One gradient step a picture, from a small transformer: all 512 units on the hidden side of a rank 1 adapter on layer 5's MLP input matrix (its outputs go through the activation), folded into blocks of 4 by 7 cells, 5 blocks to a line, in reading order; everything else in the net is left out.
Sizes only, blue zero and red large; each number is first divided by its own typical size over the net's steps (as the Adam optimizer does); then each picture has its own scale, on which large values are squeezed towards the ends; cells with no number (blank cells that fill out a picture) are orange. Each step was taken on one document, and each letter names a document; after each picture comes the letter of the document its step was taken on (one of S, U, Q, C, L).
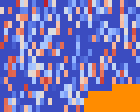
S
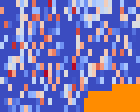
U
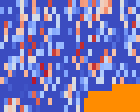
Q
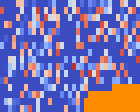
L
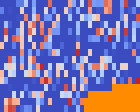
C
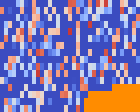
S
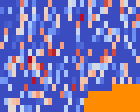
Q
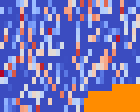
Q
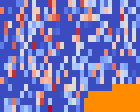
U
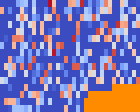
U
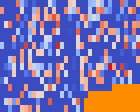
L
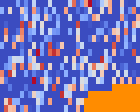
Q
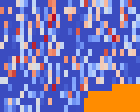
U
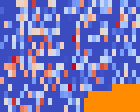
U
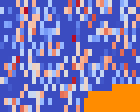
S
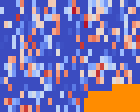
L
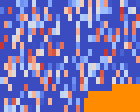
S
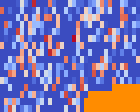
U
